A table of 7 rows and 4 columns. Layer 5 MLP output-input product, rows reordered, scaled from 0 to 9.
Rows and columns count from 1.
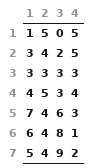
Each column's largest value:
7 5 9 5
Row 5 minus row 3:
4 1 3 0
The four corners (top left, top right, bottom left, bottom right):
1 5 5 2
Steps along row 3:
same same same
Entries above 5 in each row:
0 0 0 0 2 2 1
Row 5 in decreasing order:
7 6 4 3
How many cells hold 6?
2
